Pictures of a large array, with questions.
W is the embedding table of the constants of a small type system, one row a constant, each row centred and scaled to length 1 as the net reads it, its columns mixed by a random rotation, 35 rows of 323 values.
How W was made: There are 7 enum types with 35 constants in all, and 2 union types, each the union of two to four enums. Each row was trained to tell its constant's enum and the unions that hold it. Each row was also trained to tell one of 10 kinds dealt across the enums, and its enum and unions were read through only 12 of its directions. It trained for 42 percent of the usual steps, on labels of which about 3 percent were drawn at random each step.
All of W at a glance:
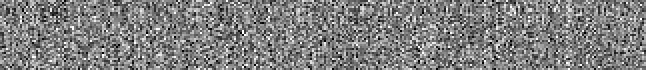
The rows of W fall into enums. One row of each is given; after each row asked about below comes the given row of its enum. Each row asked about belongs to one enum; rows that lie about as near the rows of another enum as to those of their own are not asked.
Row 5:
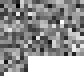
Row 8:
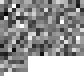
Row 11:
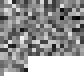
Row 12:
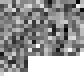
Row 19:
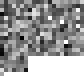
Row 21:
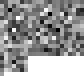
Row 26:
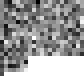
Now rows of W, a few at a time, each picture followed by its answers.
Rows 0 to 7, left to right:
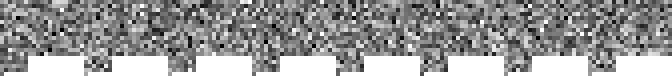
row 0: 8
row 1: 26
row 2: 19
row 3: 11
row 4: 5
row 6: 11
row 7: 11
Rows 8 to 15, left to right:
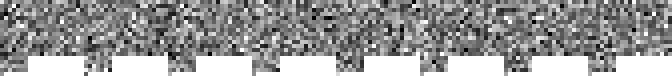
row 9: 19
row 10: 8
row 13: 21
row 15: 19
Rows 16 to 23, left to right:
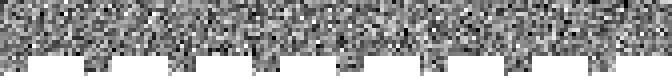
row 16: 19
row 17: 21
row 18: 19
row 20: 26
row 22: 21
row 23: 21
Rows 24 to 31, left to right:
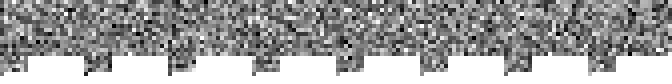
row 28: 12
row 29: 26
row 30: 8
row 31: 8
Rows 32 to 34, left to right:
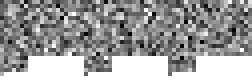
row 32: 11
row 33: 26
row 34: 12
